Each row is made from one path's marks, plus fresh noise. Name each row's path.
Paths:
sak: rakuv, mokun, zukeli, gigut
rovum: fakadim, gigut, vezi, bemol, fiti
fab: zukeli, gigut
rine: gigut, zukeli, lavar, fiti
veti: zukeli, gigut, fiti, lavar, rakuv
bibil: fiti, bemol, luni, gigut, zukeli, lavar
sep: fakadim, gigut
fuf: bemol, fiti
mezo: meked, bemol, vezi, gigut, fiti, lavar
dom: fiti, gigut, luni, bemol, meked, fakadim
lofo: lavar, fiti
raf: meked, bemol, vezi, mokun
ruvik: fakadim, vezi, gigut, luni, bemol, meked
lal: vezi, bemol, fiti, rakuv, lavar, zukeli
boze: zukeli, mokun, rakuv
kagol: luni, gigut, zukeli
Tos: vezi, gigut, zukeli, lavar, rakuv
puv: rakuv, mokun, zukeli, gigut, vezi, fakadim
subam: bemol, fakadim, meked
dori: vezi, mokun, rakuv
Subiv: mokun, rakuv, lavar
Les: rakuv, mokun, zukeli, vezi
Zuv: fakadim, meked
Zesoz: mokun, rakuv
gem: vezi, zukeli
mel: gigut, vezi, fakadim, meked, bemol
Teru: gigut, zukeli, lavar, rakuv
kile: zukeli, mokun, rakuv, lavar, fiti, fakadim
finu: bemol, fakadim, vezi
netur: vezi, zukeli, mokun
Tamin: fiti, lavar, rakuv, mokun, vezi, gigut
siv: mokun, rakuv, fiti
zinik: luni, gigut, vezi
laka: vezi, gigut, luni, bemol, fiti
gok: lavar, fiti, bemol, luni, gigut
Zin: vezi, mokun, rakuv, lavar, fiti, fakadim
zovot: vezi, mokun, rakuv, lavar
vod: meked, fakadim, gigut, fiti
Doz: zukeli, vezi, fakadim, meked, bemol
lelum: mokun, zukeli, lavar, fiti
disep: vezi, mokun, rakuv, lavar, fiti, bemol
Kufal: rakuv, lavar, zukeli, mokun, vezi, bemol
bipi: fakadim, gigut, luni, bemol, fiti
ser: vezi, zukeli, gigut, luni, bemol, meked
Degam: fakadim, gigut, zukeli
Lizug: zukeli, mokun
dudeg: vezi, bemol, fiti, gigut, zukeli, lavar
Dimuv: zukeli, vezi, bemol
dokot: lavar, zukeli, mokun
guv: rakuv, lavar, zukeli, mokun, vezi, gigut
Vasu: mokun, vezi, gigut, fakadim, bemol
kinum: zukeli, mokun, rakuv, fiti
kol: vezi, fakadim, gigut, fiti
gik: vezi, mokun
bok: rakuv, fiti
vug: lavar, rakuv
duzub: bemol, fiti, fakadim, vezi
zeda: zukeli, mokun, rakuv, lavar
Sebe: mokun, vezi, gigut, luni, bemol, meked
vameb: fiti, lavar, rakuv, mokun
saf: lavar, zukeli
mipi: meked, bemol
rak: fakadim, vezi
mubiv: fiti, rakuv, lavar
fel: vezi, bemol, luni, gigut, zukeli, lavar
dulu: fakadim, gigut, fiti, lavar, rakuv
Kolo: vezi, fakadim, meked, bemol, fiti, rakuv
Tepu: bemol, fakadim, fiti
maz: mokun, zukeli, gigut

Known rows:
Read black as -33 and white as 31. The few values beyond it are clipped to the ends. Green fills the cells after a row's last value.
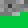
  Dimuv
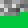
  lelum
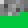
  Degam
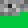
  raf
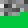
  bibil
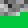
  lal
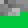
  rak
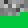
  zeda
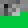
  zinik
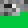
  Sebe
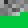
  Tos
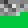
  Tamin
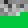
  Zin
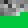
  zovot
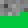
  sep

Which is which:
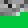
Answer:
Kufal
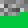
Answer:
rine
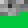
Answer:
Doz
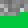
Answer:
lofo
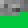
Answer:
fab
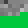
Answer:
vug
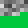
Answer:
dudeg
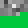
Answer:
sak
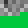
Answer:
dulu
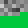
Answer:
veti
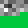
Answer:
mezo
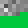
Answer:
vod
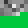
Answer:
guv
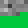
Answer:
mipi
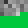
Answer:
dori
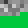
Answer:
vameb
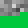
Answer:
dokot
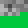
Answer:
Tepu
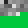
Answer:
puv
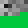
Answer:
dom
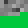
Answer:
Teru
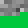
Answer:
saf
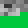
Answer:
rovum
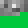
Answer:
maz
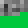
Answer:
kagol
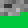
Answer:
mel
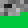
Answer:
ruvik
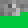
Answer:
gik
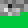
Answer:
Kolo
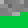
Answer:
gem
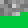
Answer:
netur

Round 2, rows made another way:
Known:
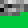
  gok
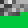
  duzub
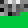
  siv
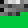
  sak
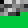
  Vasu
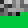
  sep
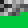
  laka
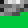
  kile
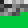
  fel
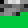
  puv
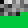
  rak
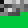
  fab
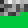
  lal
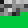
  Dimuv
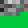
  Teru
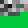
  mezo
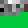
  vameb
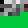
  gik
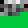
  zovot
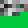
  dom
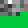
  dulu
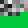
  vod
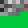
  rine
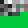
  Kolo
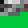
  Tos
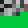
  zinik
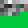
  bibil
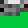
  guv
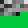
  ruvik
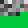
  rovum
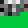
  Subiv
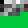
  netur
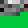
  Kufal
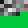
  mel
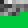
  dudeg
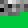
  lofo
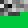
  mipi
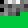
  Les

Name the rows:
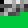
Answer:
gem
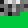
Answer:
Zesoz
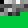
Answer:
maz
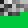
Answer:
raf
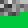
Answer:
fuf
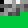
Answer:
Lizug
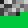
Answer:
finu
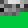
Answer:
Tamin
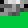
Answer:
Zin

